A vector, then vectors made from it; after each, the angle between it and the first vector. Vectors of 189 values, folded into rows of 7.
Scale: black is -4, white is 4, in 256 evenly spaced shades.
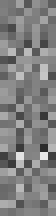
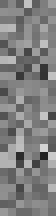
nearly opposite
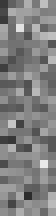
orthogonal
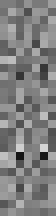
nearly opposite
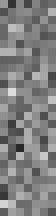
partly aligned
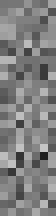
nearly opposite
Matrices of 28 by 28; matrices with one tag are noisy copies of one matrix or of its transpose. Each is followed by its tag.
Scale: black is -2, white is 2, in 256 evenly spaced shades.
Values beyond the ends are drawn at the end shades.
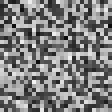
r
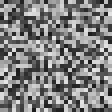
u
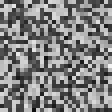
u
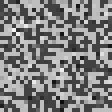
r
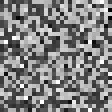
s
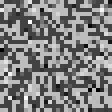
u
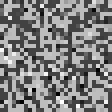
u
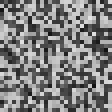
r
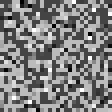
s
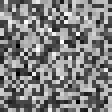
s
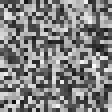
r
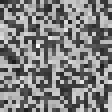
r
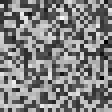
s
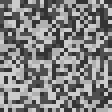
s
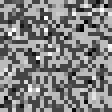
u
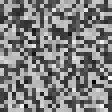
u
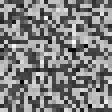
u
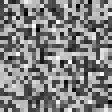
r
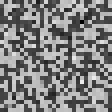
u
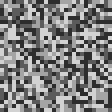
u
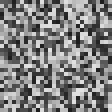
r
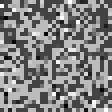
s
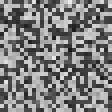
u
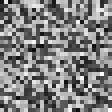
r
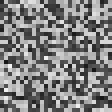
r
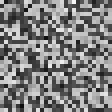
u
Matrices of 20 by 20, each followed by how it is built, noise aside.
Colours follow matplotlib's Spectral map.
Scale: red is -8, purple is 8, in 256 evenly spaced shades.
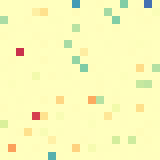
sparse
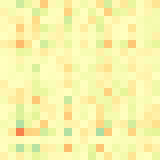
low rank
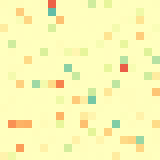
sparse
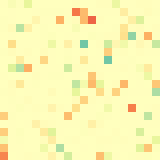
sparse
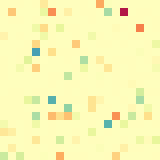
sparse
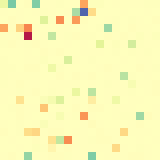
sparse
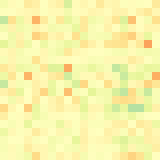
low rank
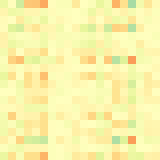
low rank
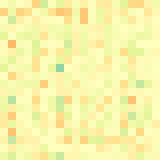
low rank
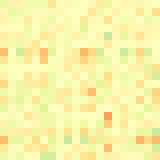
low rank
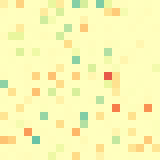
sparse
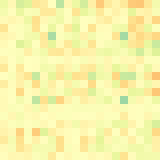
low rank
